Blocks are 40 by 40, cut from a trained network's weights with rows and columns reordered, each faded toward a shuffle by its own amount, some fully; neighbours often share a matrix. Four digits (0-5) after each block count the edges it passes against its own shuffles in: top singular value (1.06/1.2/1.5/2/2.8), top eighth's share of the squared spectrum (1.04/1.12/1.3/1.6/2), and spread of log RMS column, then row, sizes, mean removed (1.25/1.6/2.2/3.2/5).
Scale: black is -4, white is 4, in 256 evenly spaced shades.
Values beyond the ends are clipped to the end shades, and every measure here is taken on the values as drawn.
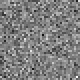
0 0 0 0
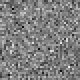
0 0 0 0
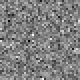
0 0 0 0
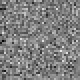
2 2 1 1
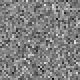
0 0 0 0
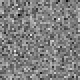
1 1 0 0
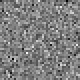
0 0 0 0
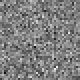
0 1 0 0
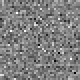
0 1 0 0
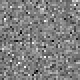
0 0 0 0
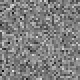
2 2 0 0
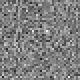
3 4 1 2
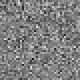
2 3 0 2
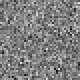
0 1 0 0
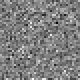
2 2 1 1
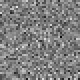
3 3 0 1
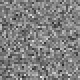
0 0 0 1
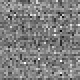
2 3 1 0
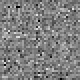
1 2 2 0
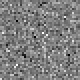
0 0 0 0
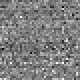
2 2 2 1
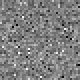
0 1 0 0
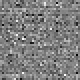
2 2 2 1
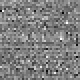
2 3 2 1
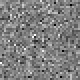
0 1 0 0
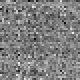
2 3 2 1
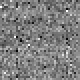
1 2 2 0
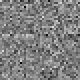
3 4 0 2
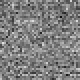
3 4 0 2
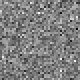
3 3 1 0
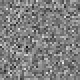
2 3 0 1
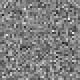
1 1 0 0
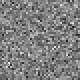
1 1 0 0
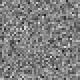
2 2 0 1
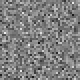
2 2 1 0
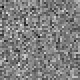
2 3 1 0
